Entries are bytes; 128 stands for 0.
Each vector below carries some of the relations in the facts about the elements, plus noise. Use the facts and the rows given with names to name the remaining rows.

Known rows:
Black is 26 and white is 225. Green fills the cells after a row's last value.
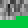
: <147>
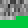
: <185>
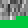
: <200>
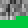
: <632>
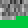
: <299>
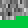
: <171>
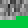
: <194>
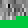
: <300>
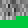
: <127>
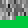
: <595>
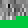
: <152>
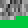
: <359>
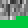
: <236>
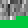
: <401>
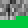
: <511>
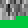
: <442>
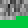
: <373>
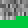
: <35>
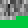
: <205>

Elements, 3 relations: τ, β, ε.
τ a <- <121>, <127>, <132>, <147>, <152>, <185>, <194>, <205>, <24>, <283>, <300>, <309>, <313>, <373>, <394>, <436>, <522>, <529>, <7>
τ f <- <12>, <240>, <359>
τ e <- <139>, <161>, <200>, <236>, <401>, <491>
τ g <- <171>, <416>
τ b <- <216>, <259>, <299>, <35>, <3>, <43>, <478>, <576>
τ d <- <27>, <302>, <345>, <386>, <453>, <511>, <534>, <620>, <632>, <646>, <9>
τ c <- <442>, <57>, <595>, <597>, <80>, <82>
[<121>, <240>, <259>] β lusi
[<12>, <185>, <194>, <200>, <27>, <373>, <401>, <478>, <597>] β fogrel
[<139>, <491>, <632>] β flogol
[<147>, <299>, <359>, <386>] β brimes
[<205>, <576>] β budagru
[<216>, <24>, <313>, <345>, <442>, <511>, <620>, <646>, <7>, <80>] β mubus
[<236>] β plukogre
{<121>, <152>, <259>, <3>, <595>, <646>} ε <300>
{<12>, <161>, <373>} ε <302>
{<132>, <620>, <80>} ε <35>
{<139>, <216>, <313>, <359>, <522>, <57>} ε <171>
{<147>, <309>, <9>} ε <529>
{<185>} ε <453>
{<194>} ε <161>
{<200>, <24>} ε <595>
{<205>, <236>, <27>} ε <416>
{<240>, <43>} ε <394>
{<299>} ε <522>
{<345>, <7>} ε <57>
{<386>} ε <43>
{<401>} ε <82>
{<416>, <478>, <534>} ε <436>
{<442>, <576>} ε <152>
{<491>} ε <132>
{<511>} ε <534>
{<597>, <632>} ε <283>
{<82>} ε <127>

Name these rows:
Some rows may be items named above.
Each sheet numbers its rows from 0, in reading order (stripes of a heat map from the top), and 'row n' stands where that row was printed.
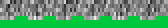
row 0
<12>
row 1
<416>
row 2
<139>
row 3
<491>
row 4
<436>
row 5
<7>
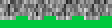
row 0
<205>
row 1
<82>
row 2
<345>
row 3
<216>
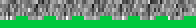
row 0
<534>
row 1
<240>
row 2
<161>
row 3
<121>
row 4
<200>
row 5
<139>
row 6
<522>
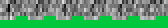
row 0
<646>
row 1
<313>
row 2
<442>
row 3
<359>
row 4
<80>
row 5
<478>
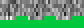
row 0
<534>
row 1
<57>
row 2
<82>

